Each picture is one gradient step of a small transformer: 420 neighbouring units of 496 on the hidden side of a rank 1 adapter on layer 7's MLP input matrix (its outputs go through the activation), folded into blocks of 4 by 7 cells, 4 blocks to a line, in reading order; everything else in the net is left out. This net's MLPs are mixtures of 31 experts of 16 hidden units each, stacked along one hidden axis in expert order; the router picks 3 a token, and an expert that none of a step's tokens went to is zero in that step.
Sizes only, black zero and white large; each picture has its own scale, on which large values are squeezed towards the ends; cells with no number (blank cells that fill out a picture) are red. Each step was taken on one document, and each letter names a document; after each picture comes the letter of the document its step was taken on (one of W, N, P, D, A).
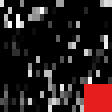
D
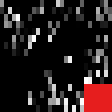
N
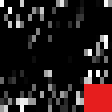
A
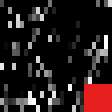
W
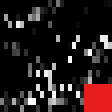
D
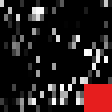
D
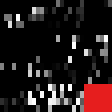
W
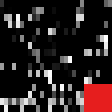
W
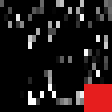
N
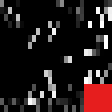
N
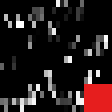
A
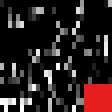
W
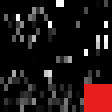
A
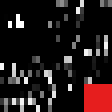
W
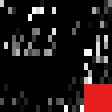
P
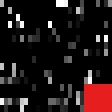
A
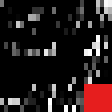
P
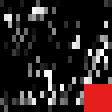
D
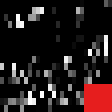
W
